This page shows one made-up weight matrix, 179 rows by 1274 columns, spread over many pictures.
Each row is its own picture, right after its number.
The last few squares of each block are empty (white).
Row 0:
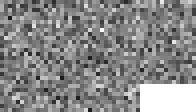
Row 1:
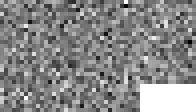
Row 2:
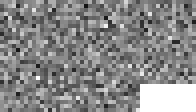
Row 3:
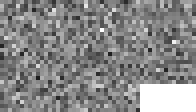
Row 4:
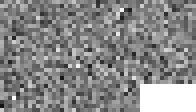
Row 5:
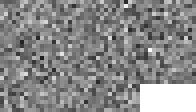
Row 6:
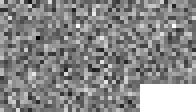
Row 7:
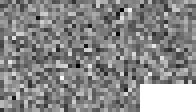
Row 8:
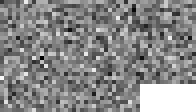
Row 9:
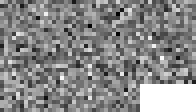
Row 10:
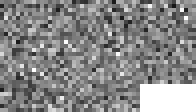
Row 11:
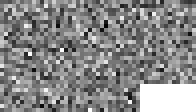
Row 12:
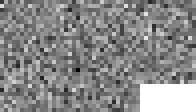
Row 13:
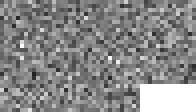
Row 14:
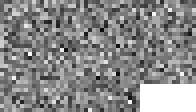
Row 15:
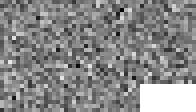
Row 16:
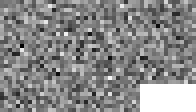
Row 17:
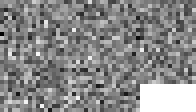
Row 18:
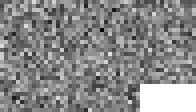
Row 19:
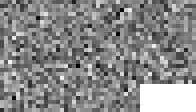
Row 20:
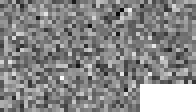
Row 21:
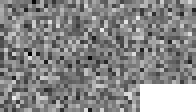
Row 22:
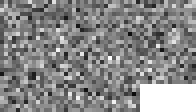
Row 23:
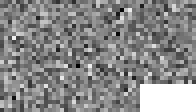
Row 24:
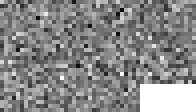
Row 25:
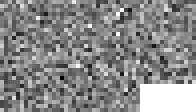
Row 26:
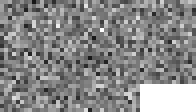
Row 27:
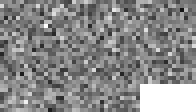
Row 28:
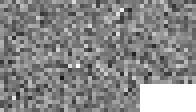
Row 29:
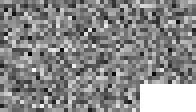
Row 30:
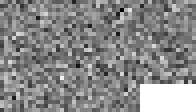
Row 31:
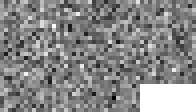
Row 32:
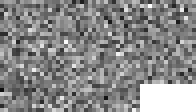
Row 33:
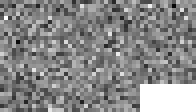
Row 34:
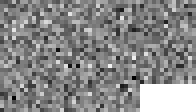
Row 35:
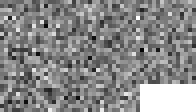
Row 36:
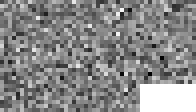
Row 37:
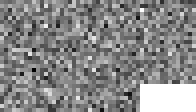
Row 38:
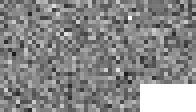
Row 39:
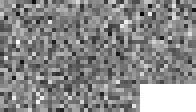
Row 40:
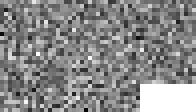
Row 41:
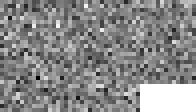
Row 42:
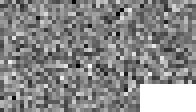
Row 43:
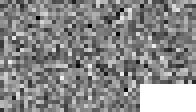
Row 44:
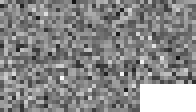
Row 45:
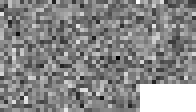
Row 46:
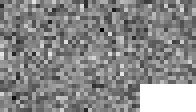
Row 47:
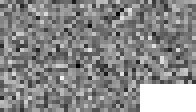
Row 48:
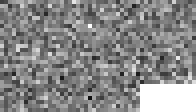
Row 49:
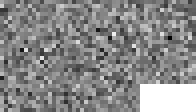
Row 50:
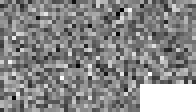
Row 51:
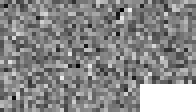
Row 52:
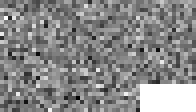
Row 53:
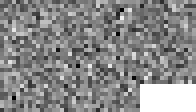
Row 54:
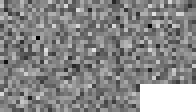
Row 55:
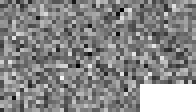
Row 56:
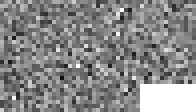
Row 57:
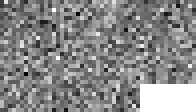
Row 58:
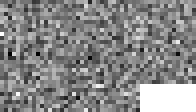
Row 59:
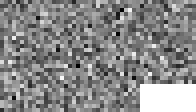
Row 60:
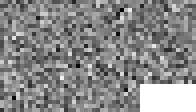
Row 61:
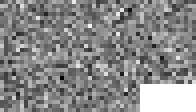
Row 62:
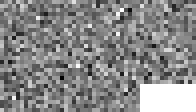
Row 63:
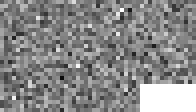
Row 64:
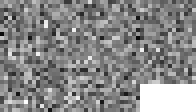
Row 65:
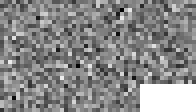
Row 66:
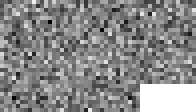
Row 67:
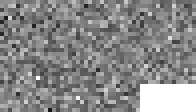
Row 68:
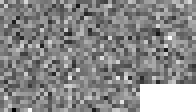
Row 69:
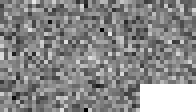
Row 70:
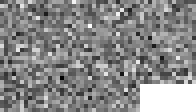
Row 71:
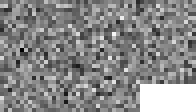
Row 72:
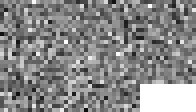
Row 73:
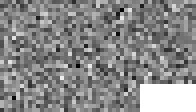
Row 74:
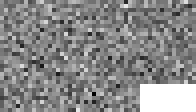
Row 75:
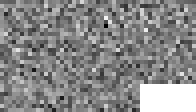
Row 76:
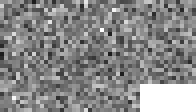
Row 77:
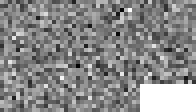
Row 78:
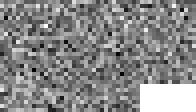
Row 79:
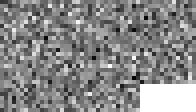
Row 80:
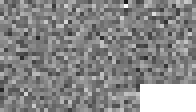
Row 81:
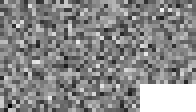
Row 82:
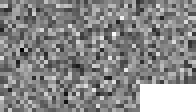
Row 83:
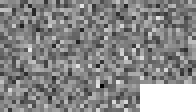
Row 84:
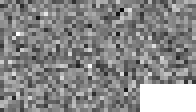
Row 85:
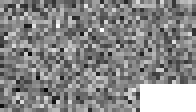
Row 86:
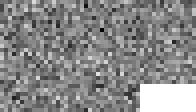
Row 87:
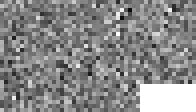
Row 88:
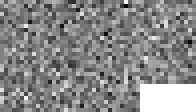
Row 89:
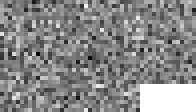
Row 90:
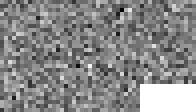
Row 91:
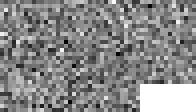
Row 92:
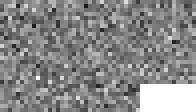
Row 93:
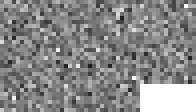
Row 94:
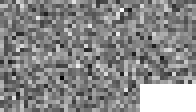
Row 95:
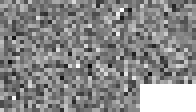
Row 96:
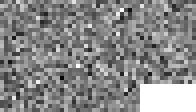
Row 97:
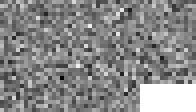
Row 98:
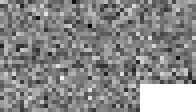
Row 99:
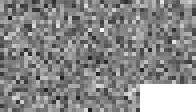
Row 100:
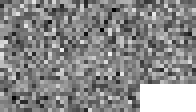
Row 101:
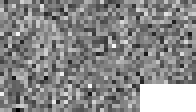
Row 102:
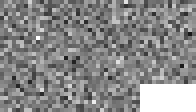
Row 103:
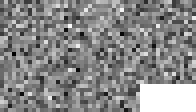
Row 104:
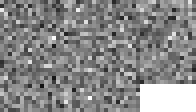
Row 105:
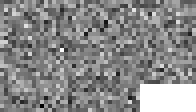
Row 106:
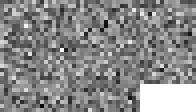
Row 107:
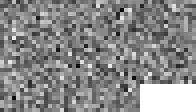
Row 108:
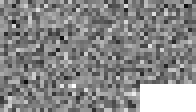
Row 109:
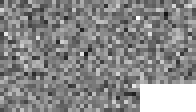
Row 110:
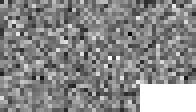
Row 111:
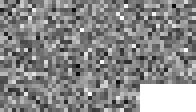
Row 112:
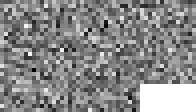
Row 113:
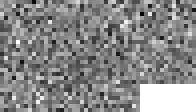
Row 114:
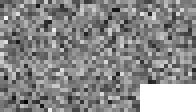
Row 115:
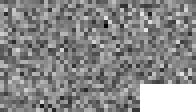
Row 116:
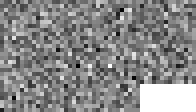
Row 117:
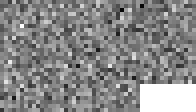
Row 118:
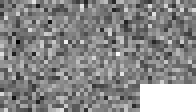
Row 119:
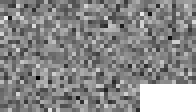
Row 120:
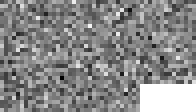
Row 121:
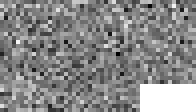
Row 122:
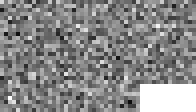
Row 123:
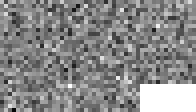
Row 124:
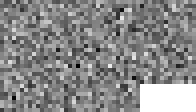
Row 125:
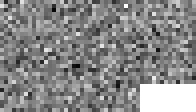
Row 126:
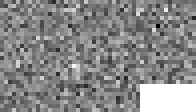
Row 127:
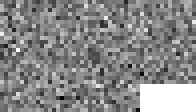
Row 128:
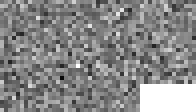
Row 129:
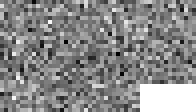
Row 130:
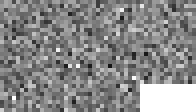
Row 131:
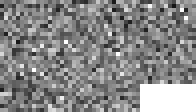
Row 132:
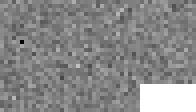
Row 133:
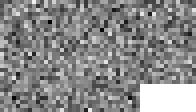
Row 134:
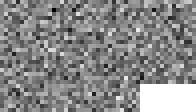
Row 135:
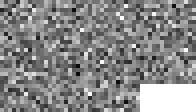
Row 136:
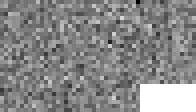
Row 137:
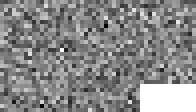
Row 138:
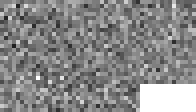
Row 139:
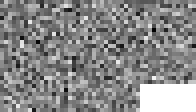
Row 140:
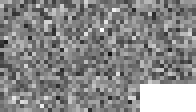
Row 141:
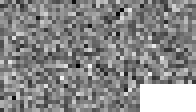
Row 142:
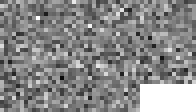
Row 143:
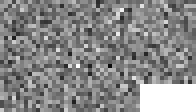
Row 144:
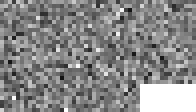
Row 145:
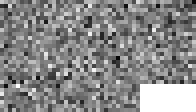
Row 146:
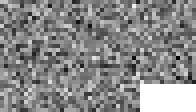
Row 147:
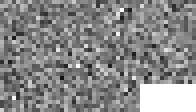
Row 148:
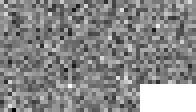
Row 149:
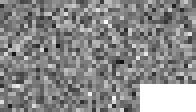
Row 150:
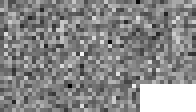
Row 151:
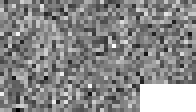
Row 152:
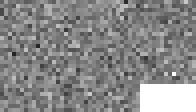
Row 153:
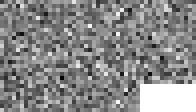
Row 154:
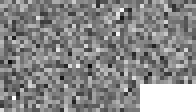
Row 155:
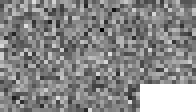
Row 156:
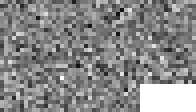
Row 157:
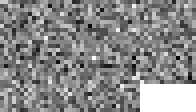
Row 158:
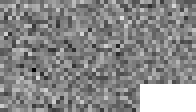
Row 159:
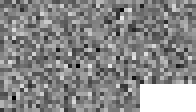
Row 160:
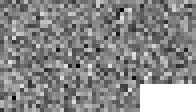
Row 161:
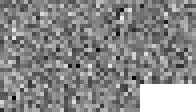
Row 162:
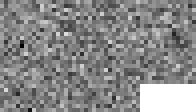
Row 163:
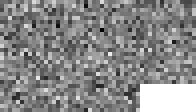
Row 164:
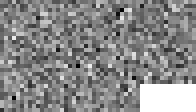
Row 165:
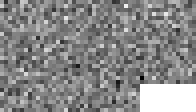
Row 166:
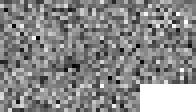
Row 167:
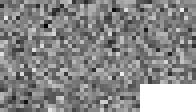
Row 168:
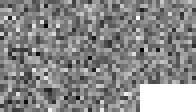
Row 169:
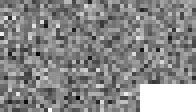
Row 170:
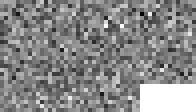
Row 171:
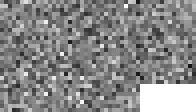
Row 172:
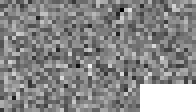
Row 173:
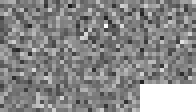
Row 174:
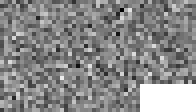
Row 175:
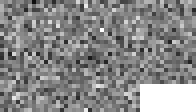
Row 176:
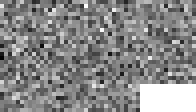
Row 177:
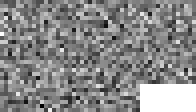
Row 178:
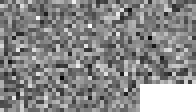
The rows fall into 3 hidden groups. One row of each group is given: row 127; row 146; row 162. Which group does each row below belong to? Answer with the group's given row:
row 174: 146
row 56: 146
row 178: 146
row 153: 146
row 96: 146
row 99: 127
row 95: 146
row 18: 127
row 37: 127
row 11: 127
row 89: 127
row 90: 146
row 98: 146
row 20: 146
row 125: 162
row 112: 127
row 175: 127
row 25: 146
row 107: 146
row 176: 127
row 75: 127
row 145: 162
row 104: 162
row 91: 127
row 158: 127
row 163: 127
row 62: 146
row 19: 146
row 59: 146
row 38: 162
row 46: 127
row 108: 162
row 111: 162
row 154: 146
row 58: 127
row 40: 127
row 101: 162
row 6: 162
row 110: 162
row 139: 162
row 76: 127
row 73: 146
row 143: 146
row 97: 146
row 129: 127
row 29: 127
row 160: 146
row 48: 146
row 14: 127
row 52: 127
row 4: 146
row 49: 162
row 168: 127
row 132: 146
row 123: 162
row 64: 127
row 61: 146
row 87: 146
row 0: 127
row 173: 127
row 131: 127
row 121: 127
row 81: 162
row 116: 146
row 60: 146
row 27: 127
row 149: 162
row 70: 146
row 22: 162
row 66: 127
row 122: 162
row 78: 127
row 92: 127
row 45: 162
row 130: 146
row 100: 127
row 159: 146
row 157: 146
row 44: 146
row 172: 146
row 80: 162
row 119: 127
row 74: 162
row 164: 146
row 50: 146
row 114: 127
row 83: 162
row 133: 127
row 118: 127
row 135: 162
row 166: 162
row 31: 162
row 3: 127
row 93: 146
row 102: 162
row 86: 127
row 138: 127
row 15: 146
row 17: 127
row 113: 127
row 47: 146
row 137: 127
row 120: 146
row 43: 146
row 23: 146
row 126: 162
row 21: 127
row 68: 162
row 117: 146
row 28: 146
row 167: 127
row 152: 162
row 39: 127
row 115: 127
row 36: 146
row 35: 127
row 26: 127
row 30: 146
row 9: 146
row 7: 146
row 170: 127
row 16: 162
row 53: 146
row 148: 162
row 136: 162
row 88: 162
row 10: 127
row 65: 146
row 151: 162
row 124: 146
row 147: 146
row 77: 146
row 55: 146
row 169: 127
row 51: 146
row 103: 162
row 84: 146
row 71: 162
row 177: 127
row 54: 162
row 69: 127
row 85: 127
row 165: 162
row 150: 162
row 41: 127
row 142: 146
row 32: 127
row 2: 127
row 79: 146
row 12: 162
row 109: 162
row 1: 162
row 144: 146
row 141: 146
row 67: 127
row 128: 146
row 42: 146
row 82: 162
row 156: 146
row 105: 127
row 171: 162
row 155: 127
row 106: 127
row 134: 162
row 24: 146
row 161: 146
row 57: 162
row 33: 127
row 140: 127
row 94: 146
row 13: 162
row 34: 146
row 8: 162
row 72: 127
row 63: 146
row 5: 162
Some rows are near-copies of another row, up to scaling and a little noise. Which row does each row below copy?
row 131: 10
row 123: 148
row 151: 101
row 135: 111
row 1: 88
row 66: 133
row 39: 113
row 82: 71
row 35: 168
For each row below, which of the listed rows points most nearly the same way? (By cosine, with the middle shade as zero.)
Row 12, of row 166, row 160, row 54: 166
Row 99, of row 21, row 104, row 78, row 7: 21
